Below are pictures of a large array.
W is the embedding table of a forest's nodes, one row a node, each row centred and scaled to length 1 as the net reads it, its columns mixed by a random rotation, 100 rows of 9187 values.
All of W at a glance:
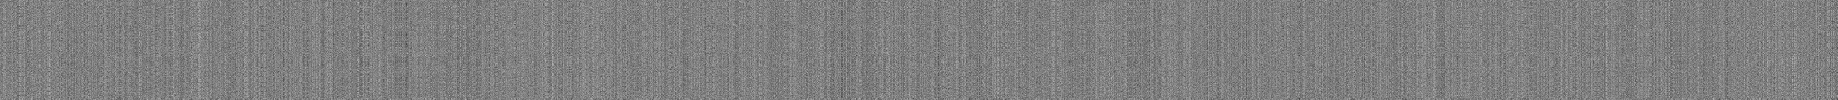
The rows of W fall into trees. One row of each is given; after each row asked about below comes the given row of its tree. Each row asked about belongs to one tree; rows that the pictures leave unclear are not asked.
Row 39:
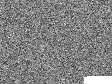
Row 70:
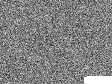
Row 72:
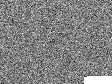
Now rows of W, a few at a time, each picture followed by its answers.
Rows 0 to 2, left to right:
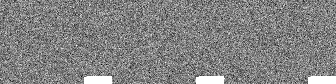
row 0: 70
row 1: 72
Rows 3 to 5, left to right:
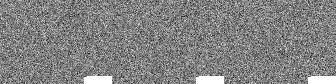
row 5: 70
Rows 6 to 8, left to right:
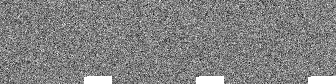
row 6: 39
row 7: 72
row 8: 70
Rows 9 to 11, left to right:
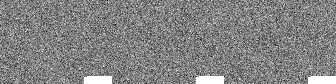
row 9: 39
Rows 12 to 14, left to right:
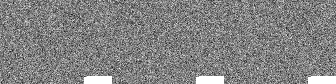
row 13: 39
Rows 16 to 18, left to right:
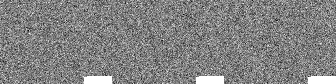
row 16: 39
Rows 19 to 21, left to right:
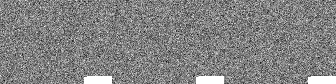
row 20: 70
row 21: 72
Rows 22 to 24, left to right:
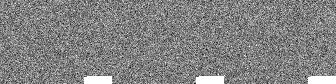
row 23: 72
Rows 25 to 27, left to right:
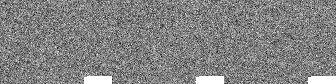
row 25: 39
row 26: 39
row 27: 72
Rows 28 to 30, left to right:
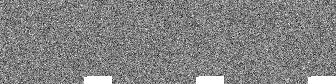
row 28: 39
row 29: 70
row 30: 39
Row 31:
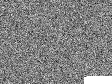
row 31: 70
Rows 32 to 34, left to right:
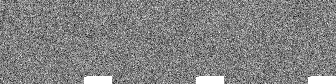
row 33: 70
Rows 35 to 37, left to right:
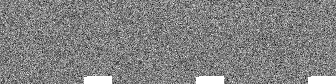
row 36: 39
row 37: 70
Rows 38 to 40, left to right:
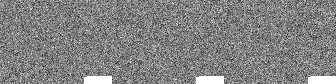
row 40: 70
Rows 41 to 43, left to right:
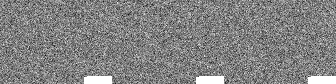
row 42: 72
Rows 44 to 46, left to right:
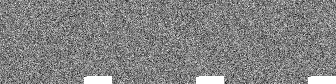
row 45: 70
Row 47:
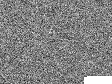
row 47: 72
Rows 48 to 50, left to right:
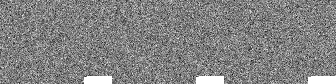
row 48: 72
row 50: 39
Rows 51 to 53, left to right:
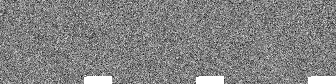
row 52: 72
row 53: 39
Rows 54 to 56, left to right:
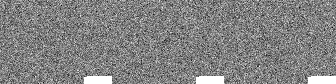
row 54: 70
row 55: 72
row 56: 70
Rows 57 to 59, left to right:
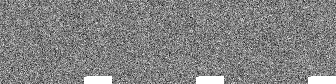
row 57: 70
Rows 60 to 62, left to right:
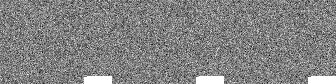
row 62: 70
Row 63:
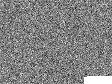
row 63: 70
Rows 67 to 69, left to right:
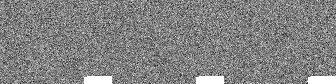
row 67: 39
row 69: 72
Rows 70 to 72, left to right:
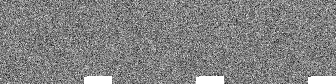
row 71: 39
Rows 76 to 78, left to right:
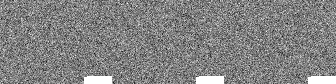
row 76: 39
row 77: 70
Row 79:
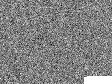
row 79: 70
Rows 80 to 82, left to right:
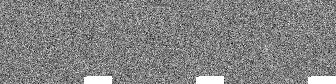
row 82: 39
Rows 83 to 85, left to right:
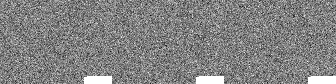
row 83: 70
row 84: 70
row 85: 70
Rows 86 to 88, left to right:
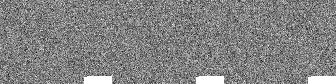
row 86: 39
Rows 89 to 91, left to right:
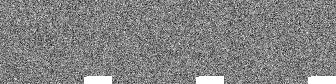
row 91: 39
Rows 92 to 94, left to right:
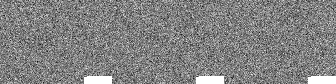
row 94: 70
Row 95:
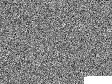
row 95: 39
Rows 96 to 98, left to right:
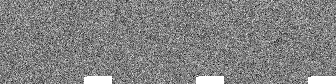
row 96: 70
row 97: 70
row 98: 72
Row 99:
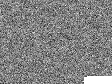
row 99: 72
